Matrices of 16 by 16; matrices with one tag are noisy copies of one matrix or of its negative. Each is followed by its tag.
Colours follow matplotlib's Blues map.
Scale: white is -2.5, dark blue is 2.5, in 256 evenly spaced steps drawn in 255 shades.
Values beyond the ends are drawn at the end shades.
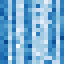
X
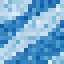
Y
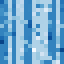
X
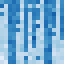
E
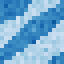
Y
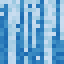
E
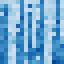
E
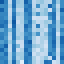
X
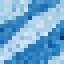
Y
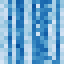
X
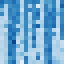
E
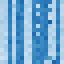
X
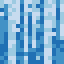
E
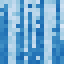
E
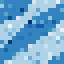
Y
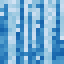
E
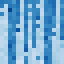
E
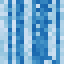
X
